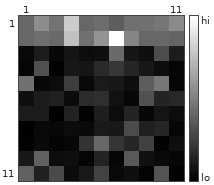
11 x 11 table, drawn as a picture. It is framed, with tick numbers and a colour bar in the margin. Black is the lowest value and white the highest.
The centre is the smoothest part. No regular stripes run through it. A horizontal seam about 20% of the way down splits the table, and the top part is higher. The top middle is the roughest part. On average the colour sits 20% of the way up the scale. The ninth with the highest average is the top middle.
